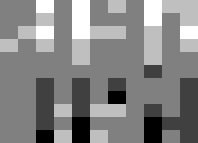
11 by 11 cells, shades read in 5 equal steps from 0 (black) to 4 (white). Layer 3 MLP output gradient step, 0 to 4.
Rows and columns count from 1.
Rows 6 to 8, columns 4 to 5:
2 2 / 2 1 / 2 1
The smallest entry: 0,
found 6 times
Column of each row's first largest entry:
3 5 3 1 5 1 1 1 4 1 4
